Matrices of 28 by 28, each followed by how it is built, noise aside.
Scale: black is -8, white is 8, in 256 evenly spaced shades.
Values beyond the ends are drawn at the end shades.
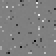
sparse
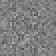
low rank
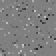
sparse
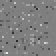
sparse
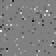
sparse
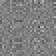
low rank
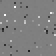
sparse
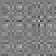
low rank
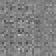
low rank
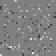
sparse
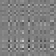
low rank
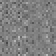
low rank
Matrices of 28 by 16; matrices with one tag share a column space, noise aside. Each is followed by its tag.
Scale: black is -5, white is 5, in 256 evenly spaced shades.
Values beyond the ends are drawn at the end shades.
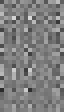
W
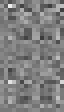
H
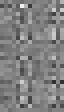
H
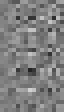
W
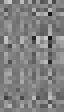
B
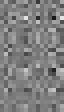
W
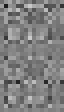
H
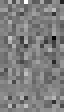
B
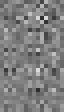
W
